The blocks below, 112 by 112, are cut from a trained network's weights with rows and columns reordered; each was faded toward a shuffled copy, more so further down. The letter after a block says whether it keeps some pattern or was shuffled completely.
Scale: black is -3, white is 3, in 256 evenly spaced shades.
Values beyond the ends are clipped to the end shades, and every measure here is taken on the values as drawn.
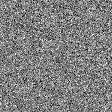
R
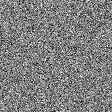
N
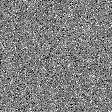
N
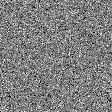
N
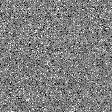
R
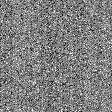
R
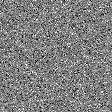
N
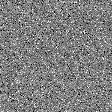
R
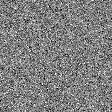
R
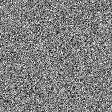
R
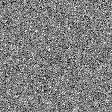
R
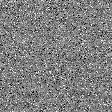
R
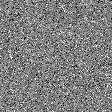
N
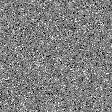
N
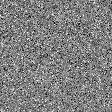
N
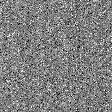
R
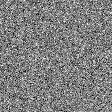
N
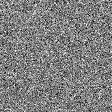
N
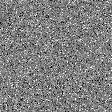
N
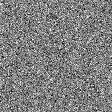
R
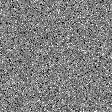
N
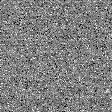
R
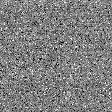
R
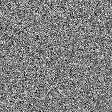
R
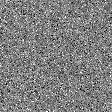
N
